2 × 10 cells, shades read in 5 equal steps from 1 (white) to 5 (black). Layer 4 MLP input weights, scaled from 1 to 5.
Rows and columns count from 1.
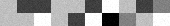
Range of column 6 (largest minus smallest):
3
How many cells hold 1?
4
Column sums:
4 6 5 4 6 5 6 5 6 4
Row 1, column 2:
4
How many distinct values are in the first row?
4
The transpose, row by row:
2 2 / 4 2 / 4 1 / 2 2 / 2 4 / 4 1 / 1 5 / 2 3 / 4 2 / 3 1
